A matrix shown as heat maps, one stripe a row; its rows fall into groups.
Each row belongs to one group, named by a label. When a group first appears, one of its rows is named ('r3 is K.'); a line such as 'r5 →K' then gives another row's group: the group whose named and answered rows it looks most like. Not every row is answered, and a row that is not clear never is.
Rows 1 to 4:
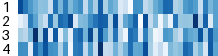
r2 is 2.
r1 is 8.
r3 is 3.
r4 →3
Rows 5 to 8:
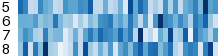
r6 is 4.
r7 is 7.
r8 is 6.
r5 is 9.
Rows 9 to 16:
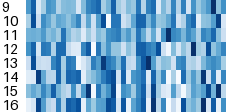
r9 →9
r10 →4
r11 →4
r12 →3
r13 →7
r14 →2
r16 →2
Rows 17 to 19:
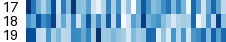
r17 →8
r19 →9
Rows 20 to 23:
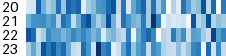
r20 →2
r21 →3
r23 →3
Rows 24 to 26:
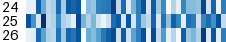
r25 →4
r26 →2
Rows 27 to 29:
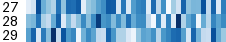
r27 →2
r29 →8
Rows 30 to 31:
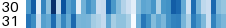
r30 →8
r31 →8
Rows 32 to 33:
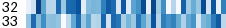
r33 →4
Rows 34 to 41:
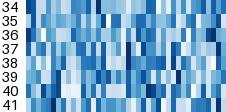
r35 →4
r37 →6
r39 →7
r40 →6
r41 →3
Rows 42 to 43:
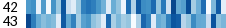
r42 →6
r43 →8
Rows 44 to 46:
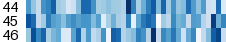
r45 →9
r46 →4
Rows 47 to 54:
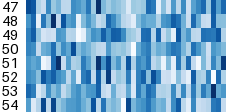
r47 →9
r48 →8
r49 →7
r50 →8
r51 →7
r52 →3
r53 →9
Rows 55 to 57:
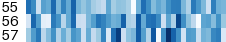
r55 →8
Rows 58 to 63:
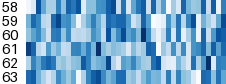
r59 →7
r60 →7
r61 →9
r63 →7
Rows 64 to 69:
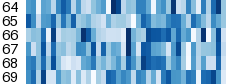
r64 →4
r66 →6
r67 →6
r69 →4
